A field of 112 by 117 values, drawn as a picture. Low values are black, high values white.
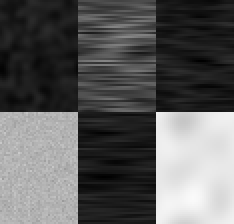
The table splits into 2 rows of 3 panels. Panel 1,1: very low, blotchy, faint in contrast. Panel 1,2: low, streaked across. Panel 1,3: very low, streaked across, faint in contrast. Panel 2,1: high, fine-grained, faint in contrast. Panel 2,2: very low, streaked across, faint in contrast. Panel 2,3: very high, smooth, faint in contrast.
